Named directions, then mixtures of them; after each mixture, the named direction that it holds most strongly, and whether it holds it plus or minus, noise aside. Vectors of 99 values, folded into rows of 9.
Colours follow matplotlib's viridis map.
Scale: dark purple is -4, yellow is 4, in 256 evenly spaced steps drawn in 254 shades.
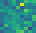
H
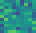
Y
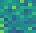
Y, minus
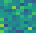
H, minus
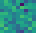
H, minus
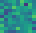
Y, minus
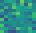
Y, minus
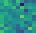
H, minus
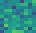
Y, plus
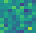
H, minus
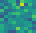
Y, minus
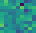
H, minus
